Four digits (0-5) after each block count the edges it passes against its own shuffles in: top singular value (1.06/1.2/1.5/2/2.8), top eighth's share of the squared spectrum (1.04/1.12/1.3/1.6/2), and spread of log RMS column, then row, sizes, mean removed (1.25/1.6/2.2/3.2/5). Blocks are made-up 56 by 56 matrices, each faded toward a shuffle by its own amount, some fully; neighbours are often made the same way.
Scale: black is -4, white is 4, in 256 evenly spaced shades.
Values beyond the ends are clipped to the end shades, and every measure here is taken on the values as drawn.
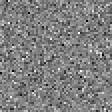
0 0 0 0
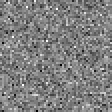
1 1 0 0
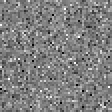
0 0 0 0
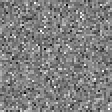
0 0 0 0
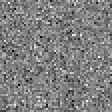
3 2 1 0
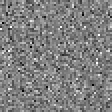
3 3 1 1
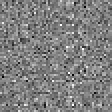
3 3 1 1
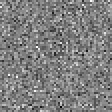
3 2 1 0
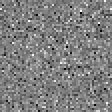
2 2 0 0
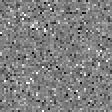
0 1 0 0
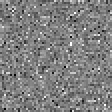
3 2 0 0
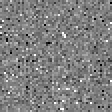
3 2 0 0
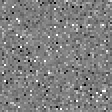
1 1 1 0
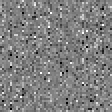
1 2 3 0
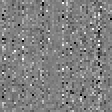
2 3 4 0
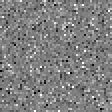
0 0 0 0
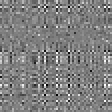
5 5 3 3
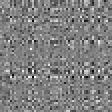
5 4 3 3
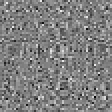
4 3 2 2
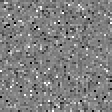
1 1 0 0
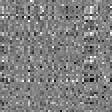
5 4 3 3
